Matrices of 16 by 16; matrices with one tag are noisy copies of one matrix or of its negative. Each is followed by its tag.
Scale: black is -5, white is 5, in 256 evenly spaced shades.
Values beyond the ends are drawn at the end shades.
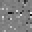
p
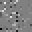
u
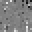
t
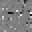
p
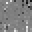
t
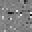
p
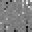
t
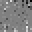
t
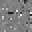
p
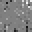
t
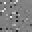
u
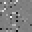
u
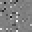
u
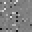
u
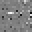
p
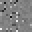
u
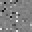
u
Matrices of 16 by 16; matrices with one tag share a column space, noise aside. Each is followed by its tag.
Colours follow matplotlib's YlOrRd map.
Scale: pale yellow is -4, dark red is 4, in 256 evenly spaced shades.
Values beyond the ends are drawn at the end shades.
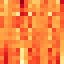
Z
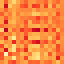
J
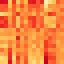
Z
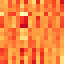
Z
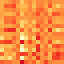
J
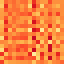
J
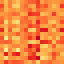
J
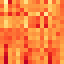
Z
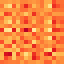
J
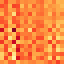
J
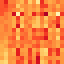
Z
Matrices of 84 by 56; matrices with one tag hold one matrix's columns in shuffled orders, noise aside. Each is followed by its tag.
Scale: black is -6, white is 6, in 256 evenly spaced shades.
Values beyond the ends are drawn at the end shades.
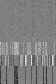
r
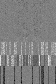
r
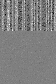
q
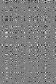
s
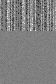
q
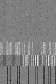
r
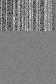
q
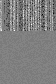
q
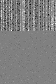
q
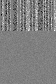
q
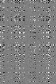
s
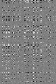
s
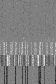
r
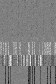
r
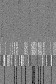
r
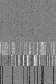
r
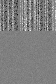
q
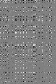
s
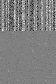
q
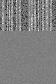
q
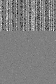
q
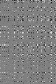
s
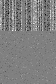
q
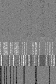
r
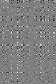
s
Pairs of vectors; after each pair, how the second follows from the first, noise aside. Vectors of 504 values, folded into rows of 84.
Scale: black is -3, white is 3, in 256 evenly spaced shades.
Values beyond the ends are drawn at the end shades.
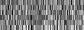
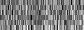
copied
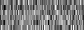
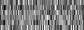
copied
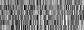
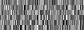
sign-scrambled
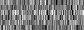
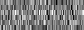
copied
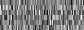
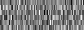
copied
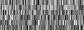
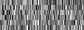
sign-scrambled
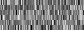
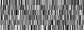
sign-scrambled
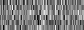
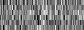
copied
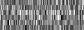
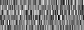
sign-scrambled
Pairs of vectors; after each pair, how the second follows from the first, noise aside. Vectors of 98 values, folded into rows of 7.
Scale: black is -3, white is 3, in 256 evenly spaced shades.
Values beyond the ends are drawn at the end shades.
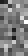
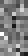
reversed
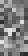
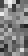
wrapped around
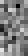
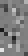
partly zeroed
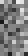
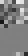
partly zeroed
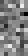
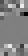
partly zeroed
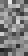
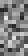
wrapped around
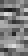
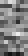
wrapped around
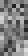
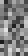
wrapped around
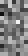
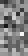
wrapped around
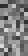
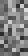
reversed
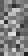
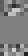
partly zeroed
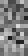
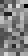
wrapped around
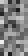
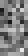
wrapped around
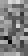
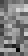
wrapped around
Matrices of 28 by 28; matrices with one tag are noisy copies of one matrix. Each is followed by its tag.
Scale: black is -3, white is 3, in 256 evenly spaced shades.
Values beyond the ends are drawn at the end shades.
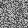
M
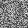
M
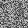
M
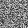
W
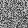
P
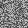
M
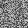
M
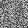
M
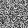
W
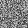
P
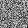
P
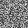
W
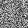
M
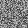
P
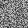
M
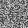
W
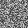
W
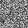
W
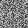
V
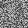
M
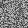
M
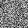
M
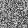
P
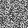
W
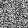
M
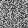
V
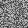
M
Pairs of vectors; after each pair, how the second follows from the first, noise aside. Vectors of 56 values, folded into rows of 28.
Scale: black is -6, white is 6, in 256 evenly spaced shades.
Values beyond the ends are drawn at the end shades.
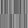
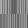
sign-scrambled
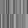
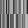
scaled up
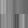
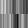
scaled up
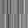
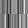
scaled up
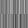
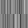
sign-scrambled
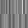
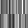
scaled up
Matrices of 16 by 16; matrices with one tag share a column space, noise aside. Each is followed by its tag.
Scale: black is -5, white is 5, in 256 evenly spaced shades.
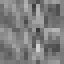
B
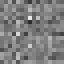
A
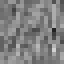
B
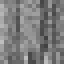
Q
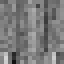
Q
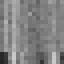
Q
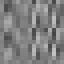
B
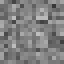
A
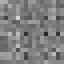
A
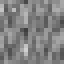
B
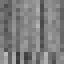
Q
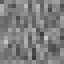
B
